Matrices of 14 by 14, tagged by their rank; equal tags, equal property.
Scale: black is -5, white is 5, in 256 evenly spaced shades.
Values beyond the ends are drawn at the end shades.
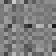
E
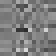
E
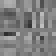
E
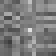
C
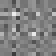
C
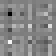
E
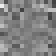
C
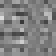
C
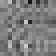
C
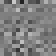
E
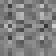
E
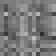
C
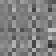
E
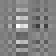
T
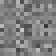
C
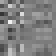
E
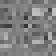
C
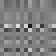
T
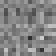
C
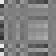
T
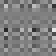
T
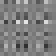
T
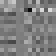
E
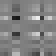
T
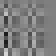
T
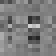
E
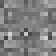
C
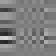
T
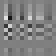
T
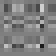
T
